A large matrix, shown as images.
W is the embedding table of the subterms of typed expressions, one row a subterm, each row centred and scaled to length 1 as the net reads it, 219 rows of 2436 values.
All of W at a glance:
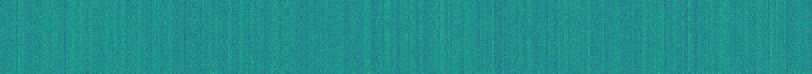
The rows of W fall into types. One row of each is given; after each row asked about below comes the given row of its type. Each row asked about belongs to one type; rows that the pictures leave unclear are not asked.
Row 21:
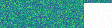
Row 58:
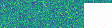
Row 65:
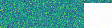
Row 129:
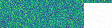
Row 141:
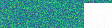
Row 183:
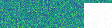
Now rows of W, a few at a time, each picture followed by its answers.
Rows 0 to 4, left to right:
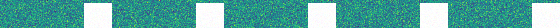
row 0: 65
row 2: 141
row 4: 183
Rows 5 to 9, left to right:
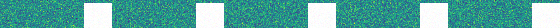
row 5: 141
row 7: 141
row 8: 183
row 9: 129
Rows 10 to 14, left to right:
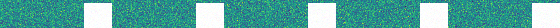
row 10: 21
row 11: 65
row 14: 65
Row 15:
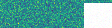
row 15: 183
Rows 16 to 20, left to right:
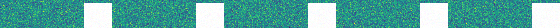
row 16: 58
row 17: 141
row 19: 21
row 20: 21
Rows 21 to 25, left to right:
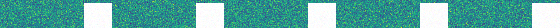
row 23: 129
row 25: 141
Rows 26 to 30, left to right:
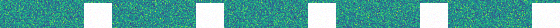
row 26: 183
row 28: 183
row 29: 21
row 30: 129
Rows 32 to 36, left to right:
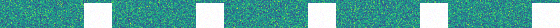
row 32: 21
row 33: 21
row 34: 65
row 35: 183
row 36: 21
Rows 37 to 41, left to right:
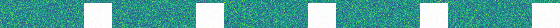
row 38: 141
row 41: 183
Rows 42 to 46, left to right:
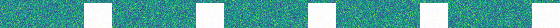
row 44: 65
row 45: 129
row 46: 129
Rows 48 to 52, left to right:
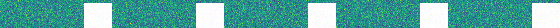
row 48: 21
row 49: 21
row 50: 58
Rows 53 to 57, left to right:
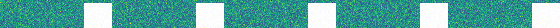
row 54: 183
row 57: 65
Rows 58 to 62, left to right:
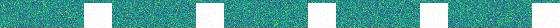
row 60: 21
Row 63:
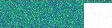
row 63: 129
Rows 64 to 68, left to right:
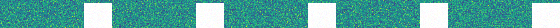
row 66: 183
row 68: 129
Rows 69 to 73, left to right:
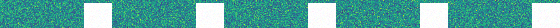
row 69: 141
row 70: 129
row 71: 129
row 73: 183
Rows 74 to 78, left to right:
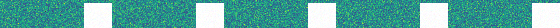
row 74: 183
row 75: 141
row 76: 129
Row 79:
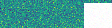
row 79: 141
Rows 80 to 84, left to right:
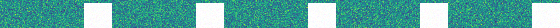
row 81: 58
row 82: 129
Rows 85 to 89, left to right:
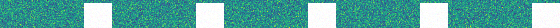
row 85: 129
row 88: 183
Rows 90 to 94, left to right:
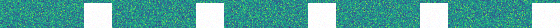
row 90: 21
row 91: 183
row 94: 129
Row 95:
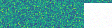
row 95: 141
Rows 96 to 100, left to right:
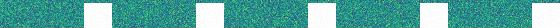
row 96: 141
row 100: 65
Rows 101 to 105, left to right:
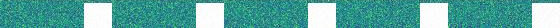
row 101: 65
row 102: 141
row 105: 58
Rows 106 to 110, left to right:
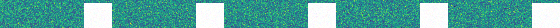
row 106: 141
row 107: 21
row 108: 21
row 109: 21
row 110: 58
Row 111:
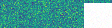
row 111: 58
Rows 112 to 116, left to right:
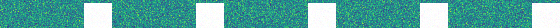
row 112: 65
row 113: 129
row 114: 21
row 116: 141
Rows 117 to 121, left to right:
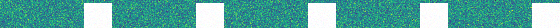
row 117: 129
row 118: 65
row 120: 65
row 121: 21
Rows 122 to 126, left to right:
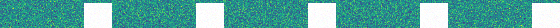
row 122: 65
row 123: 21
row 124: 65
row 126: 141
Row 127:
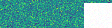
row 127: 65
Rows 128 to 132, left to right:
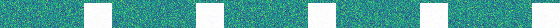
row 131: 65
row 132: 21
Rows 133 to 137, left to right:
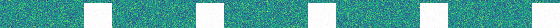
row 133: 65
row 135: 58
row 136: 129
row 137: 129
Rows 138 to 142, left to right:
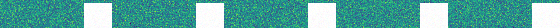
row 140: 183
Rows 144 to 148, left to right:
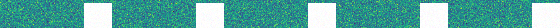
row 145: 141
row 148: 65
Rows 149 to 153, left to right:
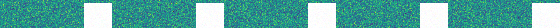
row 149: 183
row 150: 141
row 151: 65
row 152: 141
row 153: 65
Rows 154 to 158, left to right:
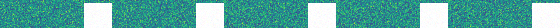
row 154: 183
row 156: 141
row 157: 141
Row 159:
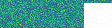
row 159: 129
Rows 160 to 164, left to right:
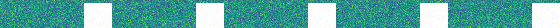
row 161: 129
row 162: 141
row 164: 65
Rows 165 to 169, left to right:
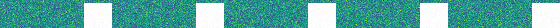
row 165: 183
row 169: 21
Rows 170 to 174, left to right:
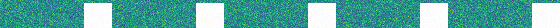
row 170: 65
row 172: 21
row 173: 141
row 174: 183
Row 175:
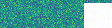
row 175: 21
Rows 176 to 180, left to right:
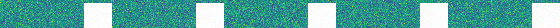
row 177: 65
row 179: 58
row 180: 58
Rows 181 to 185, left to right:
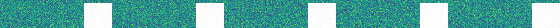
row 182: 21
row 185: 21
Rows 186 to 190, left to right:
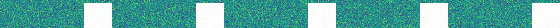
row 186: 129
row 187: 65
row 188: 129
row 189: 65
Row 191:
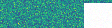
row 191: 21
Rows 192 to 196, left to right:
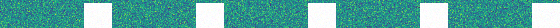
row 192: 65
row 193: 58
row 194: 21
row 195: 183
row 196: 183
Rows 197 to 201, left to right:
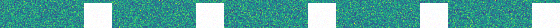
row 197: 129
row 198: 183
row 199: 65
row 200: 21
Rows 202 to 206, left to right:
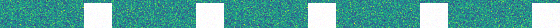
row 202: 21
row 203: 65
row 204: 21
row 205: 21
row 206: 65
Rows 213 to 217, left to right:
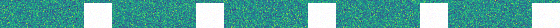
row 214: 21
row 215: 183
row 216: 129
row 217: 58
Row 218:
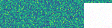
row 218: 183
